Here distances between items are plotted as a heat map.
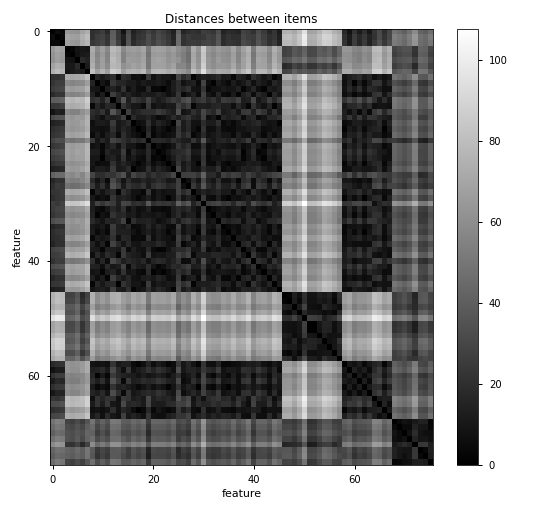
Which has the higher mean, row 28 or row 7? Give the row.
7
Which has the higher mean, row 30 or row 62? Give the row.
30
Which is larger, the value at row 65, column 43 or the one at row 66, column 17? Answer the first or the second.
the first
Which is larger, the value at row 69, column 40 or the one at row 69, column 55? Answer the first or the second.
the second
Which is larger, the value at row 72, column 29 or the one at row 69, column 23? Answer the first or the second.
the first
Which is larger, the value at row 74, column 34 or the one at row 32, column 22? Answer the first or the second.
the first
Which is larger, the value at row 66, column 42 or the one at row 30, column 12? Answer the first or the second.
the second
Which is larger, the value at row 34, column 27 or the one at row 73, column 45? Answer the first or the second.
the second
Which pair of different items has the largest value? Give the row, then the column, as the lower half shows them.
50, 30
